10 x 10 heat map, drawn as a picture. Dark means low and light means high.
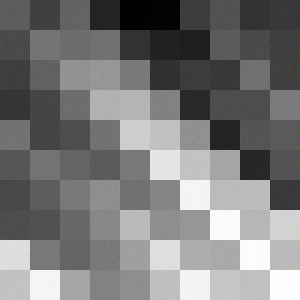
Grain: diagonal, down to the right. Ninth with the highest average: bottom right. Ninth with the lowest average: top middle. Slope: up to the bottom.
